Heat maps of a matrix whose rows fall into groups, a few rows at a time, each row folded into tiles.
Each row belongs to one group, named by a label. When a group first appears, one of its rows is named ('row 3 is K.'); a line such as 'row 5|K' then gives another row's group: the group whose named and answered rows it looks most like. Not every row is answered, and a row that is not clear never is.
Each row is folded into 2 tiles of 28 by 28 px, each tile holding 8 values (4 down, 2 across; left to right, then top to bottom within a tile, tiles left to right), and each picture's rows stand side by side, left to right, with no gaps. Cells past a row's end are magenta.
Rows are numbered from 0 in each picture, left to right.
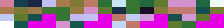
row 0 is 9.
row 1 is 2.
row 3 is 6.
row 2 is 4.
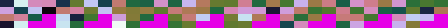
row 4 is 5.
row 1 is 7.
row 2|9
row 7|4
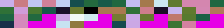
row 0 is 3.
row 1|4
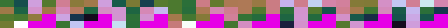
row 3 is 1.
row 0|1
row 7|3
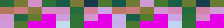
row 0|7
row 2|7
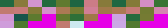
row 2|7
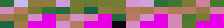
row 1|4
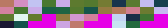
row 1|4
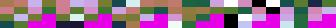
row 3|9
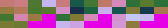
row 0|6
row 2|4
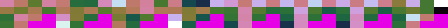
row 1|9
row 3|9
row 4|3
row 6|3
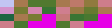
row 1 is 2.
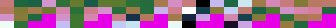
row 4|2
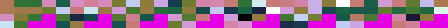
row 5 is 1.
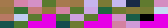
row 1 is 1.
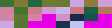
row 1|2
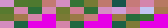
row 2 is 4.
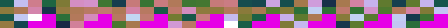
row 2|5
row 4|9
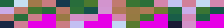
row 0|2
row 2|9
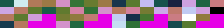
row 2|7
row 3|5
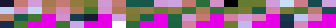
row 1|2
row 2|9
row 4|5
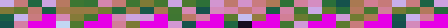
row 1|9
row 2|4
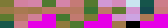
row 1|6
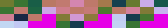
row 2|7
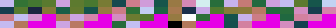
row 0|4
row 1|4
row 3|1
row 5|6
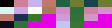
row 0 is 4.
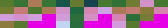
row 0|4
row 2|7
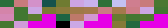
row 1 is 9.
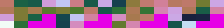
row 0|9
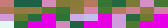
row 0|9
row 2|7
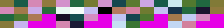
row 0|1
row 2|7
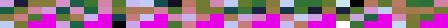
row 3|5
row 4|4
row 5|4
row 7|9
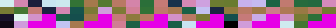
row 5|9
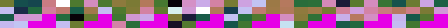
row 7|7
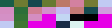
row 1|2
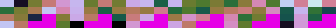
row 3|4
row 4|7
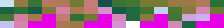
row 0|4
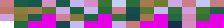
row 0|9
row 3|3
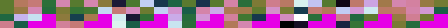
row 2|7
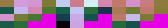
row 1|3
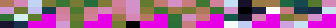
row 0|1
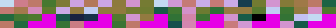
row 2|6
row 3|3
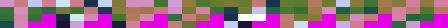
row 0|3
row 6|4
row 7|2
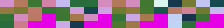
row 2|6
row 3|7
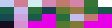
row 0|3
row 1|6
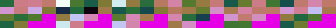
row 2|4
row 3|2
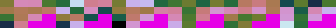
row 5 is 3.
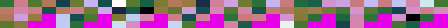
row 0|5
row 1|7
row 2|4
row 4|6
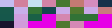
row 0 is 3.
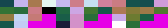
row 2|9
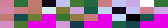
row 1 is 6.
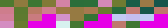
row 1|9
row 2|4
